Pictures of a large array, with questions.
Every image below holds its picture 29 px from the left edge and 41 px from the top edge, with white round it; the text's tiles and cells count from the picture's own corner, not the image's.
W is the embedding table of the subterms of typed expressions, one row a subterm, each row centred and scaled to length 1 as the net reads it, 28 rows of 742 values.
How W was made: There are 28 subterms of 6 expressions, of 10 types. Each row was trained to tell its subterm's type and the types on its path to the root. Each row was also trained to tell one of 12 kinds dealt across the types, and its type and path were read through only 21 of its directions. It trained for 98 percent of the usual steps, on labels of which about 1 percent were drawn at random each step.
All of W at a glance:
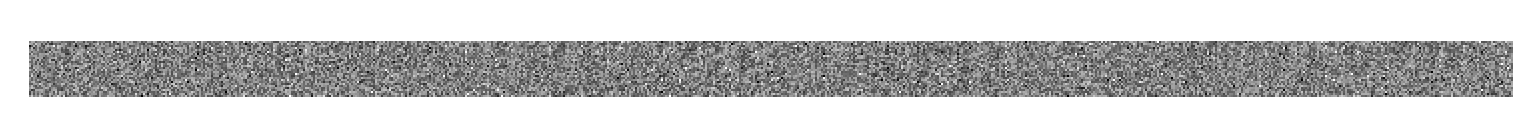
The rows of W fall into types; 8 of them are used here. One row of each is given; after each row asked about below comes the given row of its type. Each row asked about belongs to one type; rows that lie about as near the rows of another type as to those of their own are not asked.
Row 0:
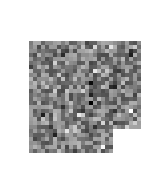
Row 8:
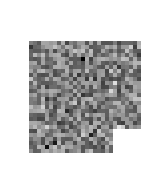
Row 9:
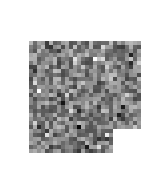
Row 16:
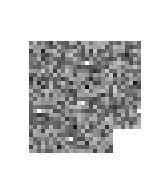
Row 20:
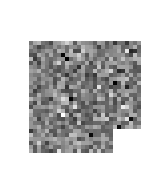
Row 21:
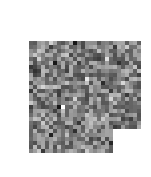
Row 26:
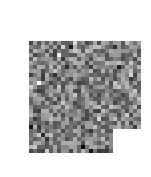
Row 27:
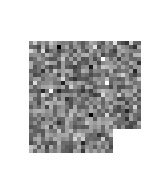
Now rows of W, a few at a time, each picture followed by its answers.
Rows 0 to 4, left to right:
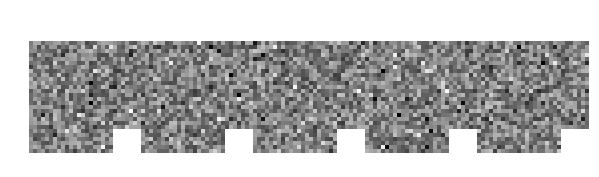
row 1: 9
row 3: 27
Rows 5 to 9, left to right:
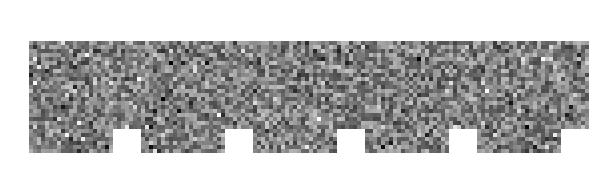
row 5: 27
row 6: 26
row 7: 21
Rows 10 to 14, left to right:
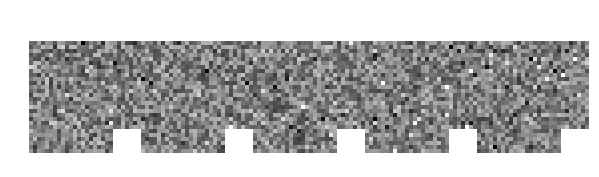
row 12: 21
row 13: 27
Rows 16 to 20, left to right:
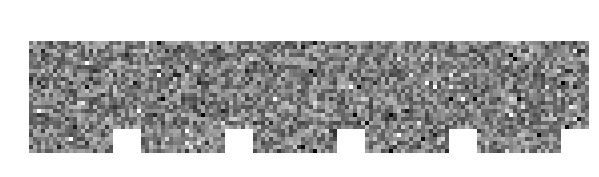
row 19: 9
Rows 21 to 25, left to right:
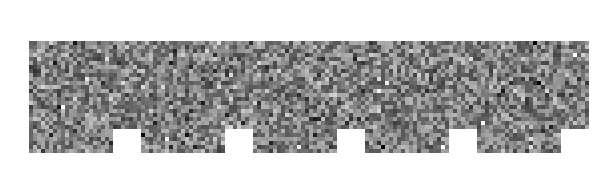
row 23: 20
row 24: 8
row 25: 26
